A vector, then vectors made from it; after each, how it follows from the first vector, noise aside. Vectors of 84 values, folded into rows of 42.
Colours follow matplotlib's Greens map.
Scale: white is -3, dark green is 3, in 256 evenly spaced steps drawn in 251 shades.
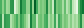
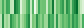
negated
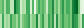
negated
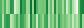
copied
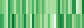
wrapped around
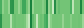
partly zeroed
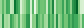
negated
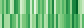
negated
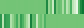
partly zeroed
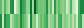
copied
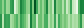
copied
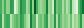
copied
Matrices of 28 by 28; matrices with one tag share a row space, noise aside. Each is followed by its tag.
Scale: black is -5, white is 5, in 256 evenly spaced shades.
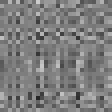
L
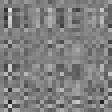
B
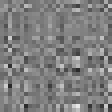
B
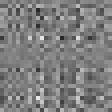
L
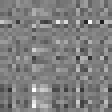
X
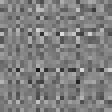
L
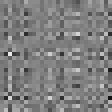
B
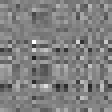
X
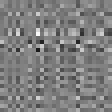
L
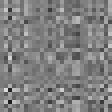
B
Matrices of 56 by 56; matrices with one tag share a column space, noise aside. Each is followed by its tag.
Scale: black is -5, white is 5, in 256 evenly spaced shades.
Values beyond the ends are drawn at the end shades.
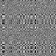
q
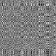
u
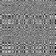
q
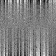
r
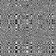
q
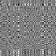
u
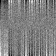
r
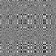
q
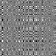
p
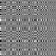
p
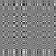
u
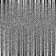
r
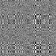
q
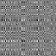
p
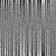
r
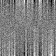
r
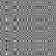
p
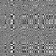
q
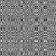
p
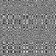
q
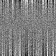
r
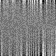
r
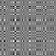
p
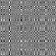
p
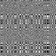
q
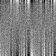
r
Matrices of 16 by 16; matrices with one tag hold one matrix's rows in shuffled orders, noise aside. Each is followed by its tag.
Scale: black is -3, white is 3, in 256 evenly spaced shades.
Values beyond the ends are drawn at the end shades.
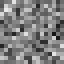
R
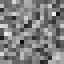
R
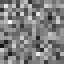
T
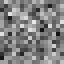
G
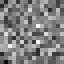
T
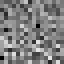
T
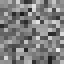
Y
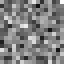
G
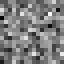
G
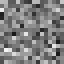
R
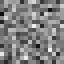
G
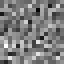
T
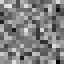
R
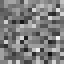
Y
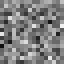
G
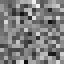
Y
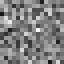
T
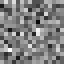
T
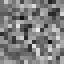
Y
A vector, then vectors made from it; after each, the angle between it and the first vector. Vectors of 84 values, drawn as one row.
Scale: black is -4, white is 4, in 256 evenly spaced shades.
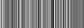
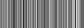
orthogonal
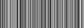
partly opposed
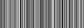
partly opposed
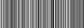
nearly parallel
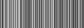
partly opposed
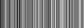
partly opposed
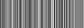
nearly opposite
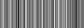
partly aligned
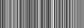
nearly opposite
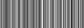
partly aligned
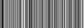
partly opposed
